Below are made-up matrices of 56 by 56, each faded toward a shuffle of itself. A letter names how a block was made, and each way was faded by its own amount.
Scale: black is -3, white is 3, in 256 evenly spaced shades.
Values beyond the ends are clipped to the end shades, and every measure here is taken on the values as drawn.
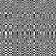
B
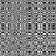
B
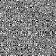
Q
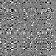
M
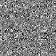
Q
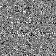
Q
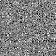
Q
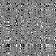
M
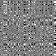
M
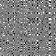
M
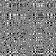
M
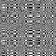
B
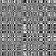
B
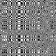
B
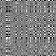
B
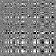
B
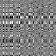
B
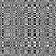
B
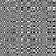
B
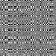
B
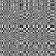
B
